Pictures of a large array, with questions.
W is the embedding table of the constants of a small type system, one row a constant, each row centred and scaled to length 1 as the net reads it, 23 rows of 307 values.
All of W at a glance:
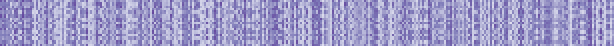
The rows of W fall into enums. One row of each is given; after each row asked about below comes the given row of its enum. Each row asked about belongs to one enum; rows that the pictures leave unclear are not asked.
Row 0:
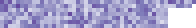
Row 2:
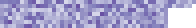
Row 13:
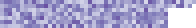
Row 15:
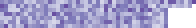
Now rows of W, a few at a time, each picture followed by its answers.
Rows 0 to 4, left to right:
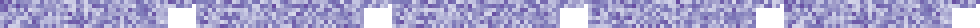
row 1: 2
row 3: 13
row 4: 0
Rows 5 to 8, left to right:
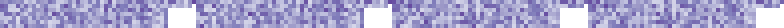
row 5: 15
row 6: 15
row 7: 0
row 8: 0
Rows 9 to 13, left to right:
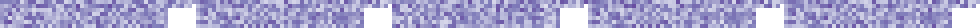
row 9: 2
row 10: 13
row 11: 15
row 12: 13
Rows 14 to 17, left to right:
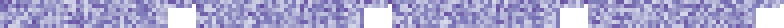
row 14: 0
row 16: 15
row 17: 2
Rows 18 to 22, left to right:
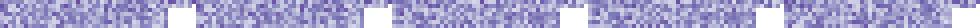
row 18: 15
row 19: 15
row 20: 13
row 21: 13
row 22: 0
